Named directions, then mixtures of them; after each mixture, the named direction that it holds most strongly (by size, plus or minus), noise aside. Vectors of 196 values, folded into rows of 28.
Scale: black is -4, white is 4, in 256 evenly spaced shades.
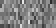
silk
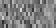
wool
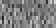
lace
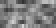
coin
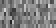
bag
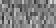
lace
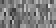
bag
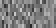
wool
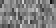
silk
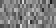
silk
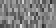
silk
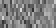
wool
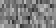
silk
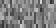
wool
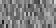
wool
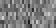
wool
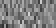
wool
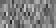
wool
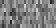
bag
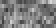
coin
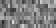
bag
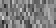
wool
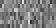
silk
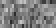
coin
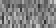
lace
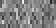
silk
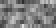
coin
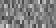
wool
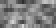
coin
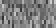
lace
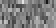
lace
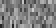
lace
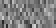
wool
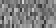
lace
